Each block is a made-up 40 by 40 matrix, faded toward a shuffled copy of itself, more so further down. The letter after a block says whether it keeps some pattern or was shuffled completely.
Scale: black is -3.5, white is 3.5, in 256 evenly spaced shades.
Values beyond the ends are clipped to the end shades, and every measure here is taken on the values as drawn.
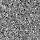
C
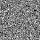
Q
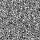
C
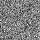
C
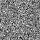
C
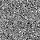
C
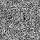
Q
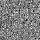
Q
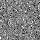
C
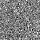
Q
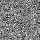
C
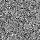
C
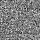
C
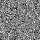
Q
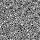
C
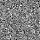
Q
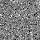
Q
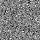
C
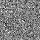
Q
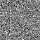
C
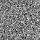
C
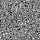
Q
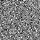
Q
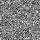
Q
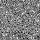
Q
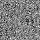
Q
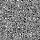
C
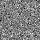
C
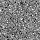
C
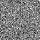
Q
